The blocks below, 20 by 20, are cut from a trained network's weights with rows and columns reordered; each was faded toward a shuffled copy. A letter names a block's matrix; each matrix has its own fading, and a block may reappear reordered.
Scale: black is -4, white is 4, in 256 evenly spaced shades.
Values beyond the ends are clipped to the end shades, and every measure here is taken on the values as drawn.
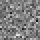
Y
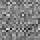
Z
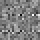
Z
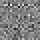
Z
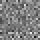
Z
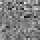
Z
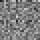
Z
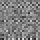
Z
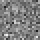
Y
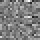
Z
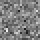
Y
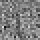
Z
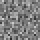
Y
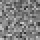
Y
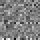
Z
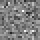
Y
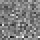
Z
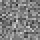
Y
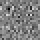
Z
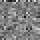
Z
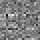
Z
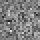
Y
